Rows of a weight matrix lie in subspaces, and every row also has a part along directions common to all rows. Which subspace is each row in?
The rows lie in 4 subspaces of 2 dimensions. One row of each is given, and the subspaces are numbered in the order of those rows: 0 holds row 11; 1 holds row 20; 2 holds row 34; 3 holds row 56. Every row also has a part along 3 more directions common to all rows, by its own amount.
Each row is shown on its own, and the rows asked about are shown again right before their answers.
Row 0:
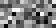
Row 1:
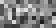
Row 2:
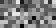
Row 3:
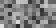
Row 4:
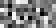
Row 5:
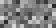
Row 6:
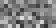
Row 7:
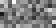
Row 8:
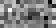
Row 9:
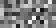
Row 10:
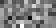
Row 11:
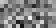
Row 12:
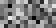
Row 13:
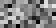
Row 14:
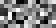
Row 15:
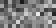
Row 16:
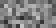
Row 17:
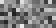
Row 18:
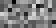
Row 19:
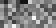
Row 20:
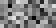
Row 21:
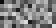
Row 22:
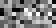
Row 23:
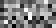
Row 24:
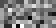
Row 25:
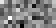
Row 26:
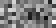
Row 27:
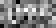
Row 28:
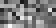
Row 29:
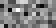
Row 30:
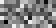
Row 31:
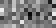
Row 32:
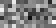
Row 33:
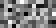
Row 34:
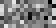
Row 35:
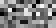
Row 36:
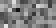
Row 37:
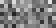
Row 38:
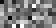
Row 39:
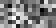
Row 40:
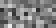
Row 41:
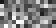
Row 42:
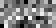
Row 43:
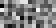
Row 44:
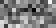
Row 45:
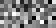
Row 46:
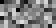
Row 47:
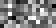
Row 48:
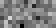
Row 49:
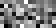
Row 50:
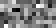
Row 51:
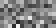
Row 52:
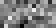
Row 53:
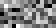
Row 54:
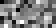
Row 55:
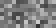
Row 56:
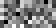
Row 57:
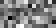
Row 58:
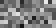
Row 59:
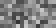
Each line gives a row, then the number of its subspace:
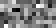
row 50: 2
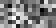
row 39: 1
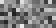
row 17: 3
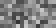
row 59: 1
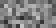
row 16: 0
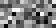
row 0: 2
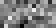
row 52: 0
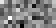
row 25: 0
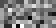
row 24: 0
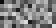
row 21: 3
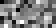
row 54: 3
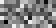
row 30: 3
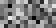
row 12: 1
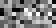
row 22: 2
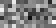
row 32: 2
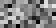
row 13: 1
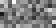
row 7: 2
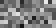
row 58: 3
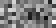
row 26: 2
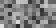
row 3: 1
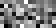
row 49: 0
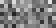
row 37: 3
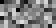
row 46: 3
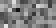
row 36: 2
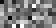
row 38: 0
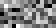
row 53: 2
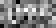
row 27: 0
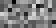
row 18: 2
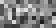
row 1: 0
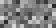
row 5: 3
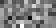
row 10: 0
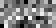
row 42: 0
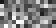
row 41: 1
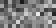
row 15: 2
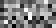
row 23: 3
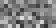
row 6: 0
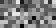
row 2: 3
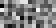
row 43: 1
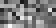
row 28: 1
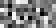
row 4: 1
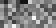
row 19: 1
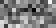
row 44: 0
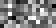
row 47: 1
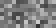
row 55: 1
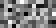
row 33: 2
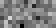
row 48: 0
